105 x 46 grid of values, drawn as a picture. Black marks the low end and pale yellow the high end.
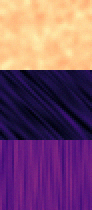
The table splits into 3 rows of 1 panel. Panel 1,1: very high, blotchy, faint in contrast. Panel 2,1: very low, slanting down to the right, faint in contrast. Panel 3,1: low, streaked downward, faint in contrast.
